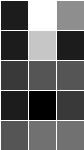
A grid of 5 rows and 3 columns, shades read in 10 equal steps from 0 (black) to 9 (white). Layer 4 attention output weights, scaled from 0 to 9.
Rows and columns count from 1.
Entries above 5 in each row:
1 1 0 0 0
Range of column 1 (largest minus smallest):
2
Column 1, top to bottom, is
1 1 2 1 3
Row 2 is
1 7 1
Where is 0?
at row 4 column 2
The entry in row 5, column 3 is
4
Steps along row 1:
up down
